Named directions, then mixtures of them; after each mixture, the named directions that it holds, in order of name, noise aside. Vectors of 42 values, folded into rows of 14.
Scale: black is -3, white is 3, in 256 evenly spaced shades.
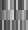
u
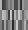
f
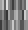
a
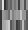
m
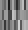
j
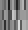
j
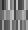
u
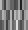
a, f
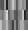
a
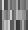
j, m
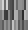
a, u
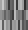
u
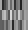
f, u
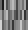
a, m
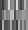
u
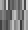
a, j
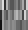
a, m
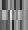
f, u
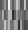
j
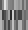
f, m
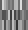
f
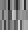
j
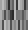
u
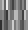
a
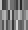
f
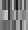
f, j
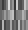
u
